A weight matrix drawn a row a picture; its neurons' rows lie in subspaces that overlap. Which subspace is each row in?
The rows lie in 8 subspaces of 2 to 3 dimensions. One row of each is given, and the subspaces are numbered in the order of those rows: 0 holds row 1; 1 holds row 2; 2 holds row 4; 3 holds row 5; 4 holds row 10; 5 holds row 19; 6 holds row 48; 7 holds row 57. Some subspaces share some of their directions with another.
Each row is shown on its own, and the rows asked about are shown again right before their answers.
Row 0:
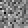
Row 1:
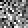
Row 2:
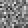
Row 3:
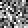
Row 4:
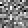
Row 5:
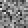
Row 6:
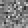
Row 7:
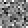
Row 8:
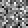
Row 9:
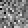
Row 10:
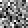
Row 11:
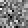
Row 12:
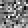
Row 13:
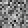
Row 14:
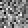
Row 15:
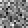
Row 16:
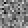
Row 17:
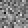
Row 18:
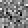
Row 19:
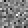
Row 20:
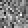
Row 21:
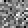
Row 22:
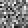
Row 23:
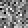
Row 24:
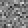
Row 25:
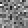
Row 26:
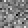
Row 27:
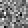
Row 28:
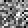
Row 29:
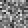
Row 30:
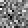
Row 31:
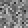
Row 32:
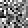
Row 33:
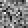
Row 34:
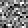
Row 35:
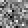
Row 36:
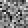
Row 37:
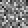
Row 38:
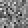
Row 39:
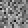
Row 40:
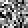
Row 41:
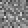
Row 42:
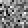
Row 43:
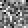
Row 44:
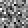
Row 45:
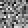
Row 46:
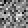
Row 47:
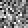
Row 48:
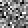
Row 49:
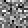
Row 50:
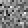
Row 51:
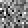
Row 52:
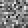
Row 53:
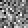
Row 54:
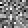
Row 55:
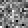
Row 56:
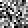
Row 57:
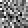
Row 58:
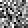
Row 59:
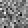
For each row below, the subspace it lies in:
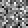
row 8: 7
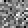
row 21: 5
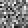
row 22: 1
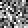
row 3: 3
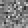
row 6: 1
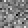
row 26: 5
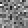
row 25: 2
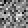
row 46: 5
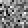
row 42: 2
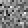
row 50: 2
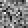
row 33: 3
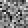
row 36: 3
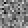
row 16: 4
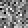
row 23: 7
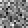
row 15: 4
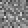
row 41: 7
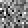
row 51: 2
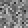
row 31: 7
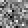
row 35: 0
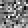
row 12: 1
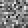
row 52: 1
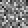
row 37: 7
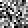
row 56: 3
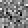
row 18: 1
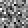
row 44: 6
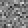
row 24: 6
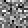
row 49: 3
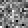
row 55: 0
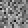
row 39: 4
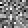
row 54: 2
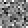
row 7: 4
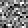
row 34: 6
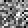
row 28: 5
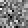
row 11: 0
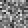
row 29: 3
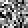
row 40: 4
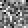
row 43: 3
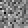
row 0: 4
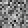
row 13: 4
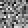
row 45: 1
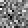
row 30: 0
